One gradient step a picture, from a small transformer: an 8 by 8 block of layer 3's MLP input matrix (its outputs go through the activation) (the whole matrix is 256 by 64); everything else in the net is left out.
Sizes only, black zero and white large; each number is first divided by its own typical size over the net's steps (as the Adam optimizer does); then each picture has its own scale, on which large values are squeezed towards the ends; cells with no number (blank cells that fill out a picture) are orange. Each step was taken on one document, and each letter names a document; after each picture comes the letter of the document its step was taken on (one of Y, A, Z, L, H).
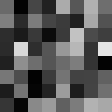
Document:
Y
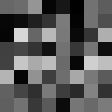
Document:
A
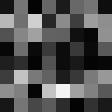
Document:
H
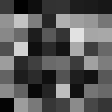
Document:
Y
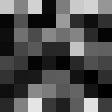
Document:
A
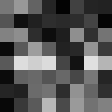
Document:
A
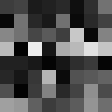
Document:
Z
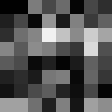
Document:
Z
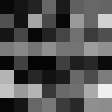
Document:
H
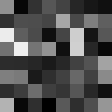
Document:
Y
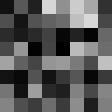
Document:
H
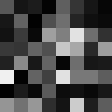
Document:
Z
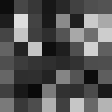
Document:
Z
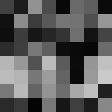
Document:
A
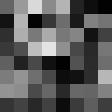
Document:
A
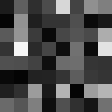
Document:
Y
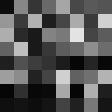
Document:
Y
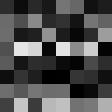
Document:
H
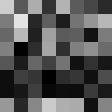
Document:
A
